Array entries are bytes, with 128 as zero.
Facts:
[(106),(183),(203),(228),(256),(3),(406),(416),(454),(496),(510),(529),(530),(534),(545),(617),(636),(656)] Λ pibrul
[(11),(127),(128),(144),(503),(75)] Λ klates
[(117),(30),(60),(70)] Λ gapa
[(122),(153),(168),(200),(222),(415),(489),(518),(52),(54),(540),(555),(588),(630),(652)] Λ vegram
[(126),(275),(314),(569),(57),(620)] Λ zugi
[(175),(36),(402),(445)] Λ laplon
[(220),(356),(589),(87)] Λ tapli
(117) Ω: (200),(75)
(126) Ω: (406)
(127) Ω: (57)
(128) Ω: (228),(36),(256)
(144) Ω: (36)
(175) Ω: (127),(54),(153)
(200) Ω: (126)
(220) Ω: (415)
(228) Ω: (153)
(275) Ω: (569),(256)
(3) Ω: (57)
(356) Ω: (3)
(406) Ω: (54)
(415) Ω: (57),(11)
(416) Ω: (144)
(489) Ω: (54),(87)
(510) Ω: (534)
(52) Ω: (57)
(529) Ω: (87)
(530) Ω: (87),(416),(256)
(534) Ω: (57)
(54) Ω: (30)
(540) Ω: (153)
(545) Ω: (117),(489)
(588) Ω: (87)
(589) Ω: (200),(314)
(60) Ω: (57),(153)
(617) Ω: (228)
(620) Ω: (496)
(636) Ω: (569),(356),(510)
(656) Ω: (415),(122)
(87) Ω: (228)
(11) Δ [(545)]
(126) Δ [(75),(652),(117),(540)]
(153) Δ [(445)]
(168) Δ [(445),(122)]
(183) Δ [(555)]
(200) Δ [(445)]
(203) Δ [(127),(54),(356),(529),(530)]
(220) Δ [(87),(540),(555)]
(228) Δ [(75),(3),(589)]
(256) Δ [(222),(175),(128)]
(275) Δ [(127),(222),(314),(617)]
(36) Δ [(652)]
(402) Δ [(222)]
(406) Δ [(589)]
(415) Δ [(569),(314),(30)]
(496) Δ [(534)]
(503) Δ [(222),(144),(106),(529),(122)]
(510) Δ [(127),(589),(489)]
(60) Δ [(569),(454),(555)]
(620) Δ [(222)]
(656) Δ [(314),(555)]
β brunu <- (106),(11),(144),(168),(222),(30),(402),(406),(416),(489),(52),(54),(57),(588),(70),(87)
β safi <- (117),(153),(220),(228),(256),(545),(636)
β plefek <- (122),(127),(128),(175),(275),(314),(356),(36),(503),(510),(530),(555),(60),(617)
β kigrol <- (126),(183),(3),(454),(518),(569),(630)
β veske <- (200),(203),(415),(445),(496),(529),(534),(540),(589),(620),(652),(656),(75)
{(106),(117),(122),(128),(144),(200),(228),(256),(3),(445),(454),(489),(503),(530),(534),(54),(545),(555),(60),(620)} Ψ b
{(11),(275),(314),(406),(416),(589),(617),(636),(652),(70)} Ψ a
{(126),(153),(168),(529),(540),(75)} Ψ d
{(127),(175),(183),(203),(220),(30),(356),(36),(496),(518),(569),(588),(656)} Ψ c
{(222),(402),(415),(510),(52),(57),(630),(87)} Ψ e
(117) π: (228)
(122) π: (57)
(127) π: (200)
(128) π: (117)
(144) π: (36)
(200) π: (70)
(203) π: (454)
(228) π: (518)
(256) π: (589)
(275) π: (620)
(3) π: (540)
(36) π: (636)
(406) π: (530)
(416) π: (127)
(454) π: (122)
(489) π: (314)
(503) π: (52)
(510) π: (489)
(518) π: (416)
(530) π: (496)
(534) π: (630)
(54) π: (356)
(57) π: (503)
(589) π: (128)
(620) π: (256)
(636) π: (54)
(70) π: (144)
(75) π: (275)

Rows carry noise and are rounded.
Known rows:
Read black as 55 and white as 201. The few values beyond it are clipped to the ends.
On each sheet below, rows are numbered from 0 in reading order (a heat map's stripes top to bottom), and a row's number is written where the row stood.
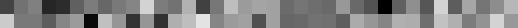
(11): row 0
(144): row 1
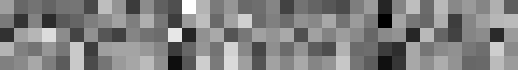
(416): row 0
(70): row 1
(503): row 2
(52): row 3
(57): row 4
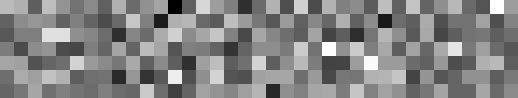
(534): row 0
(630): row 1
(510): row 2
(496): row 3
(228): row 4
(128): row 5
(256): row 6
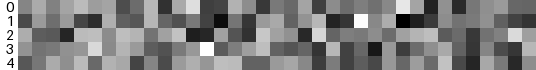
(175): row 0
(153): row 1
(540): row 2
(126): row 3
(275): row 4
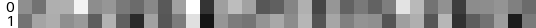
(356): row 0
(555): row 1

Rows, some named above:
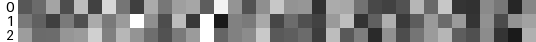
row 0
(314)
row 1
(406)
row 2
(126)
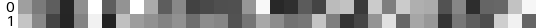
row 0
(54)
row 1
(87)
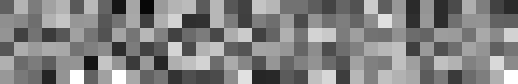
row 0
(617)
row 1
(175)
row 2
(30)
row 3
(128)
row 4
(144)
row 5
(54)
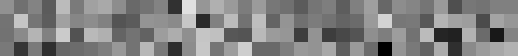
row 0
(636)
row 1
(545)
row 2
(275)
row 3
(70)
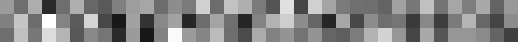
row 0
(569)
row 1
(60)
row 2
(530)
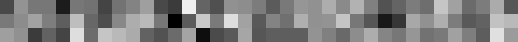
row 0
(106)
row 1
(57)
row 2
(489)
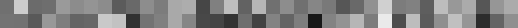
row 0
(545)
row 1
(200)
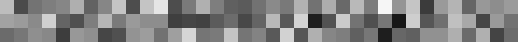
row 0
(656)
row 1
(415)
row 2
(183)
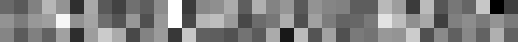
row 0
(36)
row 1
(356)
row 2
(589)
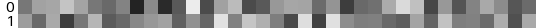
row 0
(128)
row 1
(569)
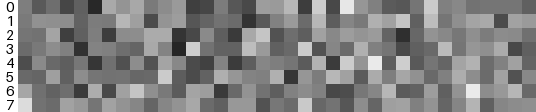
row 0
(652)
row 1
(620)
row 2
(222)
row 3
(518)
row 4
(445)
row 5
(256)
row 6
(588)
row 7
(220)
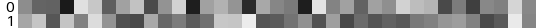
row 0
(529)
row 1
(3)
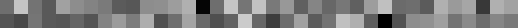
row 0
(545)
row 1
(168)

